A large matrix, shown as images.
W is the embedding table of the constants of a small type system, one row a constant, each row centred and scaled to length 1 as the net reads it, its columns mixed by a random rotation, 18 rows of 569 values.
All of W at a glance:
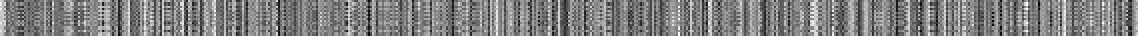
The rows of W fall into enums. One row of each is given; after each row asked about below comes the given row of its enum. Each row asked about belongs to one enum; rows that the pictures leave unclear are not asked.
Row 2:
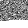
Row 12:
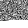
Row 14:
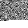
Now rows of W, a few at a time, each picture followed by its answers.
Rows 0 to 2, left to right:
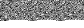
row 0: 14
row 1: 2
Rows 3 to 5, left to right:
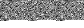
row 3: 14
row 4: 2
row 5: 14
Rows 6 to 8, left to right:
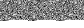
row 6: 12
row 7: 14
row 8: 12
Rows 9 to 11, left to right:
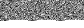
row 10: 12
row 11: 2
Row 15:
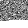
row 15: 2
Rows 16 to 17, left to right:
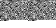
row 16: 14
